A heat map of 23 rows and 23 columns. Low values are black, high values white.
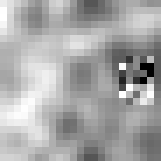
Odd patch: rougher, in the middle right. Slope: up to the left. Roughest part: middle right. Ninth with the lowest average: middle right.
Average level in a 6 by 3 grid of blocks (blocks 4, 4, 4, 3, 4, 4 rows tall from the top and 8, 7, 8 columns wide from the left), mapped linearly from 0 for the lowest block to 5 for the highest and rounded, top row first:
3 2 3 | 4 4 2 | 4 2 0 | 5 3 3 | 5 2 2 | 4 2 2
